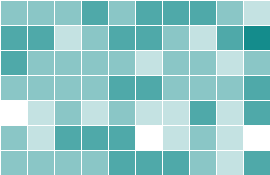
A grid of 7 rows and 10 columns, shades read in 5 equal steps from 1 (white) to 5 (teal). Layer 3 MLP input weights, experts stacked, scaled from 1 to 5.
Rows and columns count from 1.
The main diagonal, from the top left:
3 4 3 3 3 1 4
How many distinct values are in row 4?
2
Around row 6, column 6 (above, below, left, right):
2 4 4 2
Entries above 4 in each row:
0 1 0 0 0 0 0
